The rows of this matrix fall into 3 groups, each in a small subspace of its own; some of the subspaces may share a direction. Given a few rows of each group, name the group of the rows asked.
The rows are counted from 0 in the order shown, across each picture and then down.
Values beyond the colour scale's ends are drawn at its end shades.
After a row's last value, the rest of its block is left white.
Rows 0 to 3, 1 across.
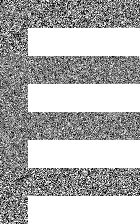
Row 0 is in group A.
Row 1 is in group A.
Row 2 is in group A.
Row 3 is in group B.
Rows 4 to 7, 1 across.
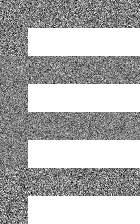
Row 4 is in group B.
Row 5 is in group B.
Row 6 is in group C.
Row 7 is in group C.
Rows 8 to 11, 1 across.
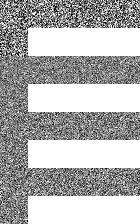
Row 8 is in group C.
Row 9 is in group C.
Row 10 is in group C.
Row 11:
B
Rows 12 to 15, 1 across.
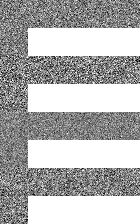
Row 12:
B
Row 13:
C
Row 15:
A
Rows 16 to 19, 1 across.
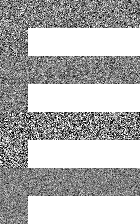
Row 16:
B
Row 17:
A
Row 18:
A
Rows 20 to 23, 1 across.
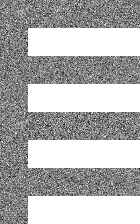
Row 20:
B
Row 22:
B
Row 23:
C
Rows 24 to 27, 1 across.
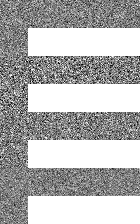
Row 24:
C
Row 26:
A
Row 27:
A
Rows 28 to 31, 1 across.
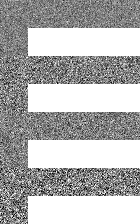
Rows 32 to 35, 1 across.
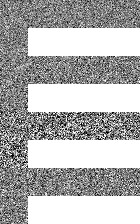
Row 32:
C
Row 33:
B
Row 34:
A
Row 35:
A
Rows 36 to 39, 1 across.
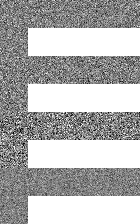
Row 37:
C
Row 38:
A
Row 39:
A
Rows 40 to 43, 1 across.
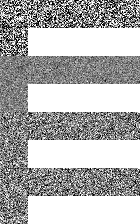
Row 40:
A
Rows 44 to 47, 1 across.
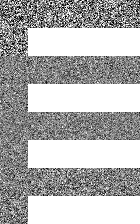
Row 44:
A
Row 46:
A
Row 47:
A
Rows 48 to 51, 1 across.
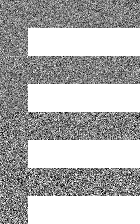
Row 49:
C
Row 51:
B
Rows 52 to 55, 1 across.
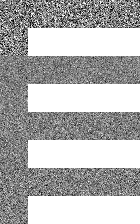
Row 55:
C
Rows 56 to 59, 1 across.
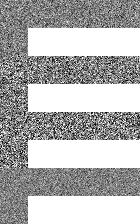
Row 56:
C
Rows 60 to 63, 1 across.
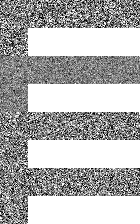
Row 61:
A
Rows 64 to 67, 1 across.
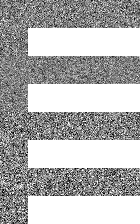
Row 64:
B
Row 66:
A
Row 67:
A
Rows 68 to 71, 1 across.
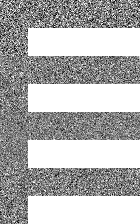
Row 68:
B
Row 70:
B
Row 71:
C
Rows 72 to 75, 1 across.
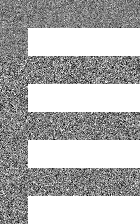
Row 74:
B
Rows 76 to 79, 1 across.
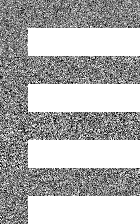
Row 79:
C
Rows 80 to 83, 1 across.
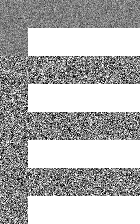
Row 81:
A
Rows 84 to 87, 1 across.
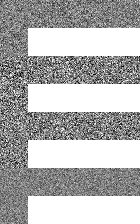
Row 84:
A
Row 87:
B
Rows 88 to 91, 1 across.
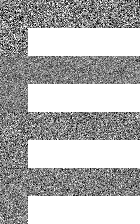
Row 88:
A
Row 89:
C
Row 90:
C
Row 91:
C
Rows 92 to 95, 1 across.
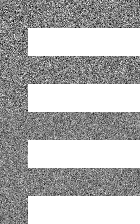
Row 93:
C
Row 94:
B
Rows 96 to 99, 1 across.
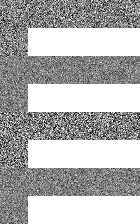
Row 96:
B
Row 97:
C
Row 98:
B
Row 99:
B
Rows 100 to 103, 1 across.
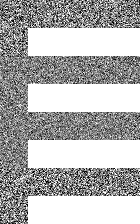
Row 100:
A
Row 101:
C
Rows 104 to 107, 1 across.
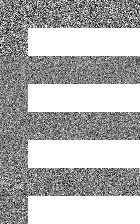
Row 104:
A
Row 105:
C
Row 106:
B
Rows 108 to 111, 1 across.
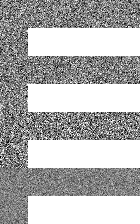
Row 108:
B
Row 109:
B
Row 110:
A
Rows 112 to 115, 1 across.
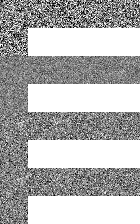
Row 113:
C
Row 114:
B
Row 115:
B
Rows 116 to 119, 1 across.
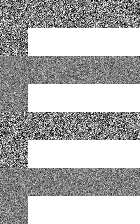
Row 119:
C
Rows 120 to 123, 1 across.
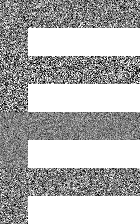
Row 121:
C
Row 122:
C
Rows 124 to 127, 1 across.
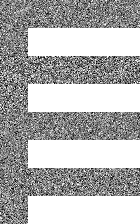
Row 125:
C
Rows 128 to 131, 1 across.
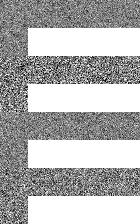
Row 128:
A
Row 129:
B
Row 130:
C
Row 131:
C
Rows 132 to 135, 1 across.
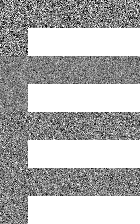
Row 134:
B
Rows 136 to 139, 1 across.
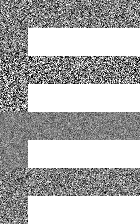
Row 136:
C
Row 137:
C
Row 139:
B
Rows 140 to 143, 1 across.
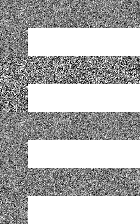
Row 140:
B
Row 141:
B
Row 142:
B
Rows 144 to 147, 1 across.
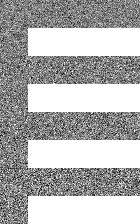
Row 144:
A
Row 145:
B
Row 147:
C
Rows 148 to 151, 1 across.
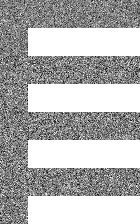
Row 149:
C
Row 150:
C
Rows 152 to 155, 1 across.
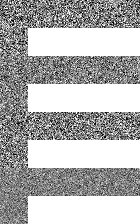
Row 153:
B
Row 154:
B
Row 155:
C
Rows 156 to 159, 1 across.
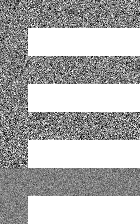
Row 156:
C
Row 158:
C
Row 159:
C
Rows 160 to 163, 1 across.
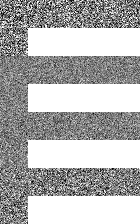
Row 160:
A
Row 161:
C
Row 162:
B
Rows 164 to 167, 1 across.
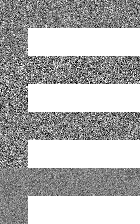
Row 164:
A
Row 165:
B
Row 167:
C
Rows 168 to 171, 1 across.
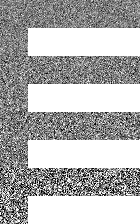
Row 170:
B
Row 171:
A
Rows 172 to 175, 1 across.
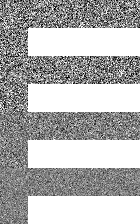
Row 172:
C
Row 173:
C
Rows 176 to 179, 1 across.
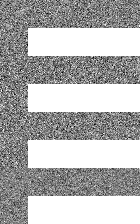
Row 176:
B
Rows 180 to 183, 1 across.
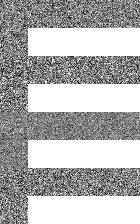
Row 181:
A
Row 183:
B
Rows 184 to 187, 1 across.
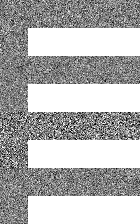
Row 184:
A
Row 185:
B
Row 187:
C
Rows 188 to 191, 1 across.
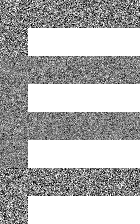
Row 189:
A
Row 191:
C
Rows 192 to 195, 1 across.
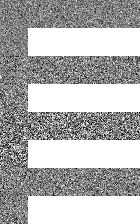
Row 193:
C
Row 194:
A
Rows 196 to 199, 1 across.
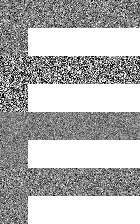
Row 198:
B
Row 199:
B
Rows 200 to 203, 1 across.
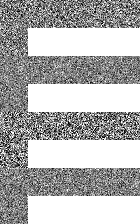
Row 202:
A
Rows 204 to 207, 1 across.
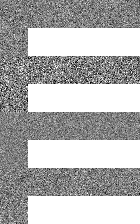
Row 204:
A
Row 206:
C
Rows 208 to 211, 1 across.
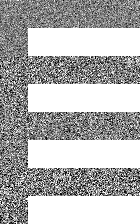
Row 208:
C
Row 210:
A
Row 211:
B
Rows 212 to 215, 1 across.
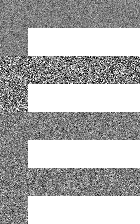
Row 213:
C
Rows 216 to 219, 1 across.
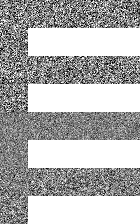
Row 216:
B
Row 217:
A
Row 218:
C
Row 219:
A
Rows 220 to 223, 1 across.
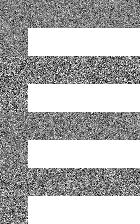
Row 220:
A
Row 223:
A
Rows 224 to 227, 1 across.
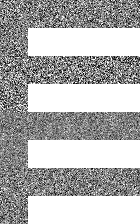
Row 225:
C
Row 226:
A
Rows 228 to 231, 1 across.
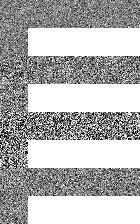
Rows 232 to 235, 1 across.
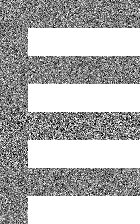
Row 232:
B
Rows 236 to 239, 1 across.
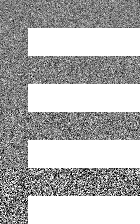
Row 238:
A
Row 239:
C
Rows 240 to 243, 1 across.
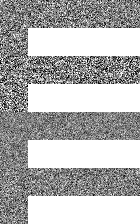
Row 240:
A
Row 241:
C
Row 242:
A
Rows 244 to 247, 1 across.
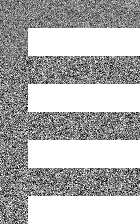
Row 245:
A
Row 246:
C
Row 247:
C
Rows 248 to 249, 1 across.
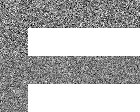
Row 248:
C
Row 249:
A
